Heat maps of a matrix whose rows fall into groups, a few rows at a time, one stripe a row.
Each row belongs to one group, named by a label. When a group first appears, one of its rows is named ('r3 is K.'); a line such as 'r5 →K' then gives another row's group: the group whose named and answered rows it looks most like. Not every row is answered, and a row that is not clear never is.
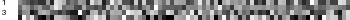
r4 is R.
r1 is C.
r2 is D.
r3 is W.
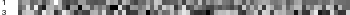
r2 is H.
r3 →R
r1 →D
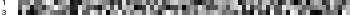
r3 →W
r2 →D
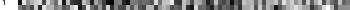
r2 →H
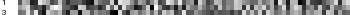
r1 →W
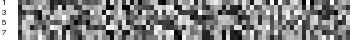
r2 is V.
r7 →V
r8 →V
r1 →W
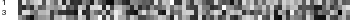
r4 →C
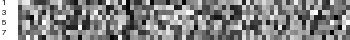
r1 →D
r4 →C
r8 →H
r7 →V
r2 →V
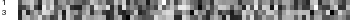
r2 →R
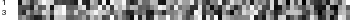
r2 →C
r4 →C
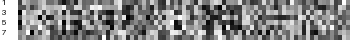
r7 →W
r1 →W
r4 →R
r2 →C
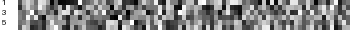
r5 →D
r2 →V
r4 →H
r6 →D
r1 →W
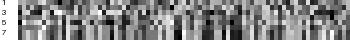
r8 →V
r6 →V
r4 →V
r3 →C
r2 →R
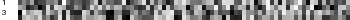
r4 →V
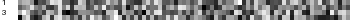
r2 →R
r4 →C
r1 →D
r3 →D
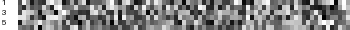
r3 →R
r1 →D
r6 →H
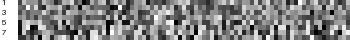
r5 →V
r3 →V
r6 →W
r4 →D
